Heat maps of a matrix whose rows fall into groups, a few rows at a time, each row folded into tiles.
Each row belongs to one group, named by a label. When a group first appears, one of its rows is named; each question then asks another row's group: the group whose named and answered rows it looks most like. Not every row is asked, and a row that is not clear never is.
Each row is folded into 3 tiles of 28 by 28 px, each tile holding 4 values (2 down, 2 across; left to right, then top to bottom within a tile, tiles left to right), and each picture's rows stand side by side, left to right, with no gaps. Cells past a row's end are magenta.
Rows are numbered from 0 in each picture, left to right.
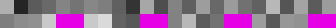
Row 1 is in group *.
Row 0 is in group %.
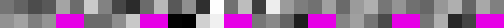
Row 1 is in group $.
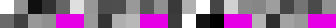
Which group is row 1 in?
%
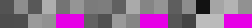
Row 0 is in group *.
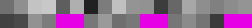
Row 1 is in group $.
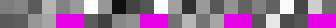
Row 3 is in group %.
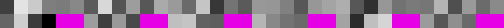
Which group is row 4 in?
%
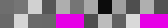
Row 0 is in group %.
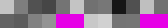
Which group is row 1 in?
*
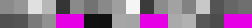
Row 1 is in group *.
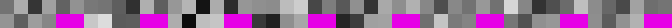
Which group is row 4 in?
*
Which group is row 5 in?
%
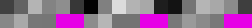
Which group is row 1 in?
$
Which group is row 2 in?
$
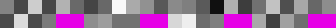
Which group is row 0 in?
%
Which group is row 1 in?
$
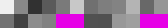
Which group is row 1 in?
*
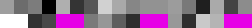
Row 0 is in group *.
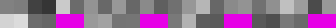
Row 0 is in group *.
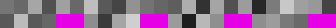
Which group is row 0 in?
%
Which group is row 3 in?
$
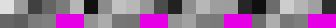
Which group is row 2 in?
$
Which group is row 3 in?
$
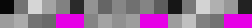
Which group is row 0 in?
$
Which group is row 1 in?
%
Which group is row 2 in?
$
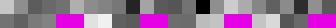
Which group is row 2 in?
*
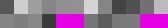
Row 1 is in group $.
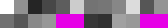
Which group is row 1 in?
*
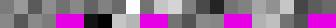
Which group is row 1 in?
*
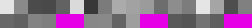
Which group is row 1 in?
$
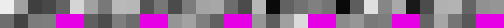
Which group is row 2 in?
$
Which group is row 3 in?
%
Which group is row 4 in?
$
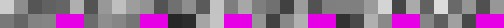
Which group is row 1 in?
$
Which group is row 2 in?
*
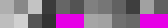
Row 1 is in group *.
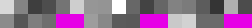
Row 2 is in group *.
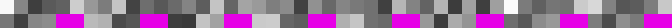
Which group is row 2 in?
*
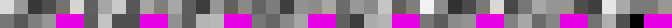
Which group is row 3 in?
*
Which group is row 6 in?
$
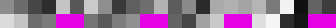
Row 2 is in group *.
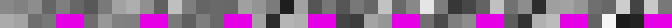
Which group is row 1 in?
$
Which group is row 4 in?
*
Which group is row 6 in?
*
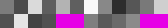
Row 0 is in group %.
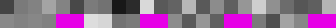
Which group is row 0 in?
$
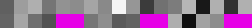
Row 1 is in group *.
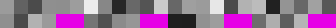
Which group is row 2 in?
*
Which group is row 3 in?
%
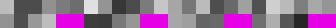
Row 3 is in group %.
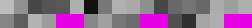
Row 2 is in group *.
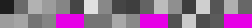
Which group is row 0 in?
$
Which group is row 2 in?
%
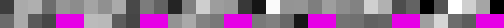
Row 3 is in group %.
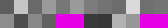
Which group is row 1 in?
*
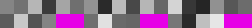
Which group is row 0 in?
%
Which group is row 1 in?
%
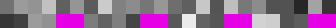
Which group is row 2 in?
%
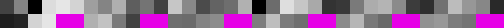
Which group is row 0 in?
*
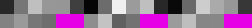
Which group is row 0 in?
$
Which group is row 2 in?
$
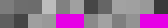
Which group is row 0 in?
*
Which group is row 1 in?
$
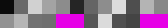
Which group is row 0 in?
$
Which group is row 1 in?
%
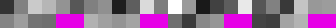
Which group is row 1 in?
*
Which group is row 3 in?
*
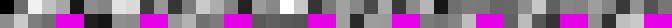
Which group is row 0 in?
$
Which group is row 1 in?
*
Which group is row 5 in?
%
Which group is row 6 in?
%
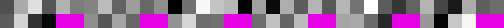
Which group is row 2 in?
$
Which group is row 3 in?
%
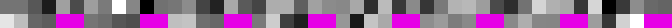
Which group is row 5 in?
$
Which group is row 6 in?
$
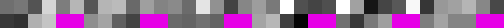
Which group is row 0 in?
*
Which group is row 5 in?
$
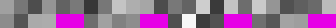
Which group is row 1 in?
$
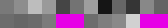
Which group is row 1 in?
%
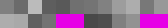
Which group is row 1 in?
*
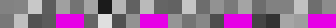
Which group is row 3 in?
*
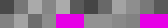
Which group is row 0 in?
$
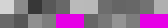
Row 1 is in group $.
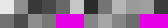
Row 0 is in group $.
